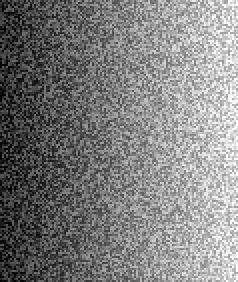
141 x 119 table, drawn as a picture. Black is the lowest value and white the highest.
Overall the values sit about 50% of the way up the scale. No row or column stands out. The field climbs toward the right.
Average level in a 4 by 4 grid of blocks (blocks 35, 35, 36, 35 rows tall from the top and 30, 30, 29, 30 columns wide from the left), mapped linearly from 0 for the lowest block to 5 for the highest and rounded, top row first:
0 2 3 5 | 0 2 3 5 | 0 2 3 5 | 0 2 3 5
